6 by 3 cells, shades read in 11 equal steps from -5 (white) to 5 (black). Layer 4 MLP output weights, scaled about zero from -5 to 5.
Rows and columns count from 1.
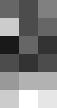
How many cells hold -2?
2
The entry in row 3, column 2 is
1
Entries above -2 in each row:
3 2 3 3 1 0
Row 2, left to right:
-3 2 1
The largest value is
4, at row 3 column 1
